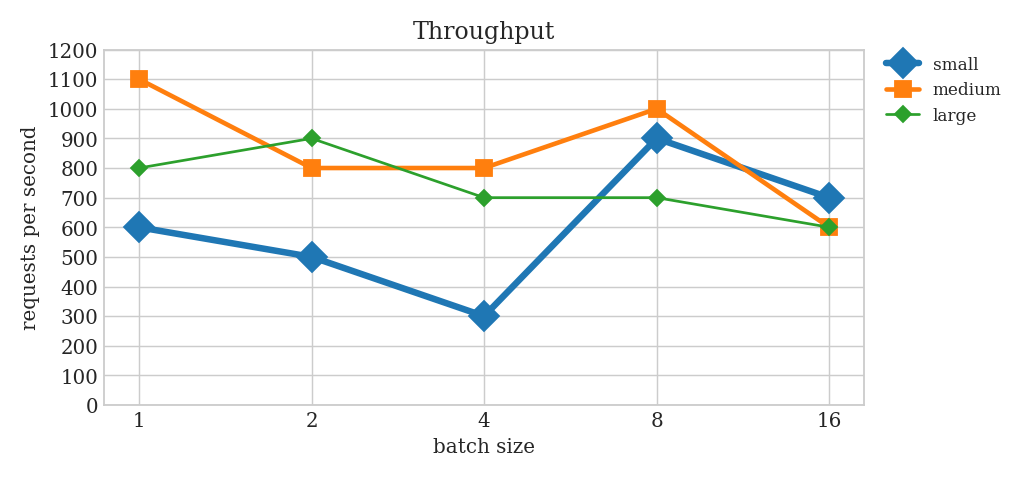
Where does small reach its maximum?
8
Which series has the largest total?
medium
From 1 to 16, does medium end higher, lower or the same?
lower
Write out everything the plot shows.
Title: Throughput
x-axis: batch size, ticks 1 2 4 8 16
y-axis: requests per second, ticks 0 100 200 300 400 500 600 700 800 900 1000 1100 1200
Legend: small, medium, large
Values:
small: 600 500 300 900 700
medium: 1100 800 800 1000 600
large: 800 900 700 700 600
